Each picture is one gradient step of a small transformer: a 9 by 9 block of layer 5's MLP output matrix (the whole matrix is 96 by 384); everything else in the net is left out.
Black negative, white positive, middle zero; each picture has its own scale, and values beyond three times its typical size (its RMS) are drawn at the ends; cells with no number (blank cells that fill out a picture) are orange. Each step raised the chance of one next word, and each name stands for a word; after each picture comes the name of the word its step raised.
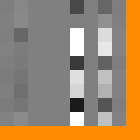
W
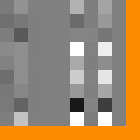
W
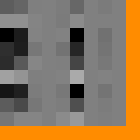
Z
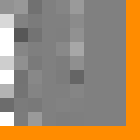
W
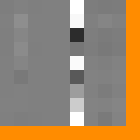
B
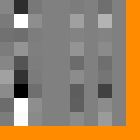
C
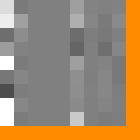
B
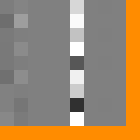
W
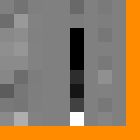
Z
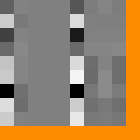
C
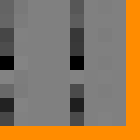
Z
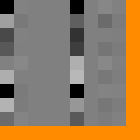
C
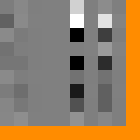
Z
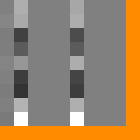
B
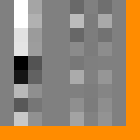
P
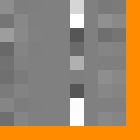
B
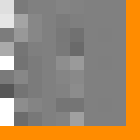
B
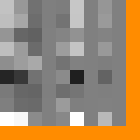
P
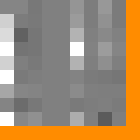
W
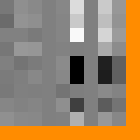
P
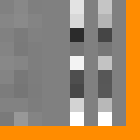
B
